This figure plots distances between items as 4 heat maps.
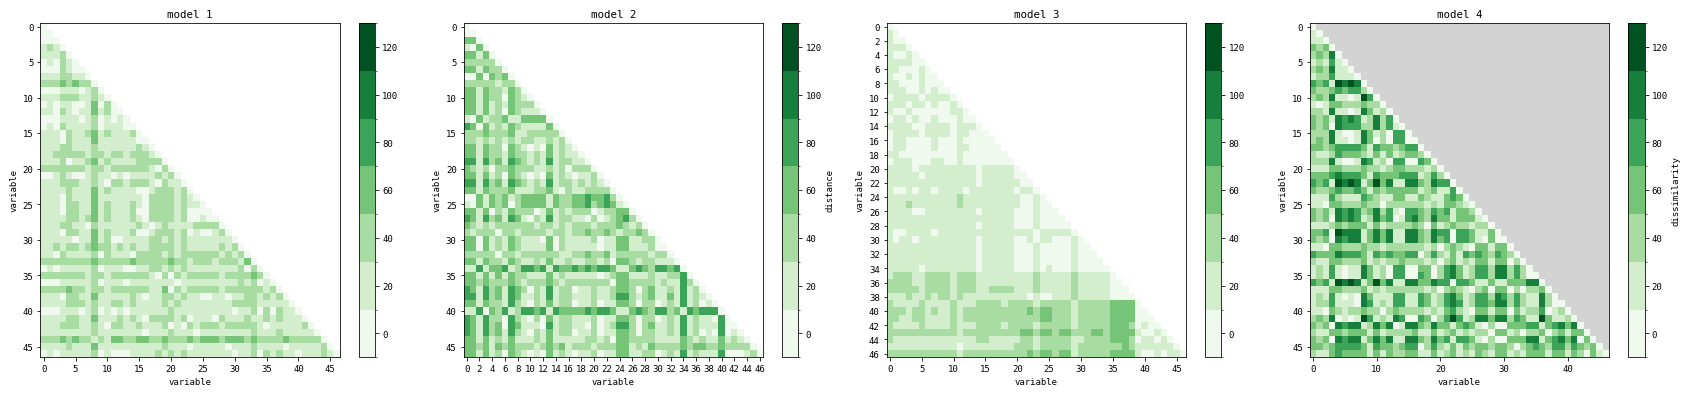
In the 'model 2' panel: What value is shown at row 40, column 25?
20
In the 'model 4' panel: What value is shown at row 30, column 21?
80
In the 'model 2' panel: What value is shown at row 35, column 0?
60
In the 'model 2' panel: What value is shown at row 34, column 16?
60
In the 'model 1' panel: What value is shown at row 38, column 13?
20
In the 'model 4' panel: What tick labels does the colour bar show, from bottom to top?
0, 20, 40, 60, 80, 100, 120
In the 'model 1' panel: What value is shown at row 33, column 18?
40
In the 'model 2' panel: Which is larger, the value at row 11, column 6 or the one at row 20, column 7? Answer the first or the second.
the second
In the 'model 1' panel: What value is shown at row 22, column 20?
20
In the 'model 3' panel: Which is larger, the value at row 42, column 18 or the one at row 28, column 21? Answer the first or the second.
the first
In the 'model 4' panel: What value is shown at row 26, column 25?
40
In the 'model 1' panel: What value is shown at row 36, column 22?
20
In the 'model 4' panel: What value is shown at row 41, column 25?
40
